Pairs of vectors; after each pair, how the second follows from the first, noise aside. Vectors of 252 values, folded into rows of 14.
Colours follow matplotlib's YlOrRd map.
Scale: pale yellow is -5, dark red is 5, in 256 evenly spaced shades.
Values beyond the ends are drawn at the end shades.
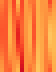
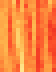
negated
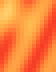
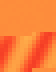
partly zeroed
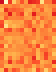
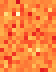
shuffled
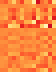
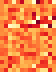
scaled up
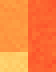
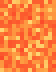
shuffled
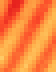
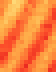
negated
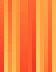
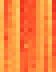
reversed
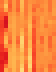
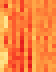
negated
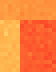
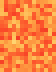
shuffled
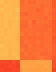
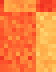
reversed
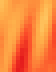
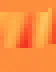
partly zeroed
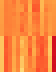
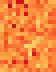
shuffled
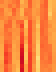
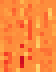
partly zeroed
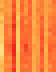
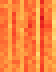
reversed
